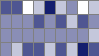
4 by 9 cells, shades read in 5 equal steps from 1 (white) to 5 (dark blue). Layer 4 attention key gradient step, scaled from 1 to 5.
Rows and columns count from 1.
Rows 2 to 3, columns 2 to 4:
3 3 4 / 3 3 3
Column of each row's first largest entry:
5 4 1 8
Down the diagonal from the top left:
4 3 3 4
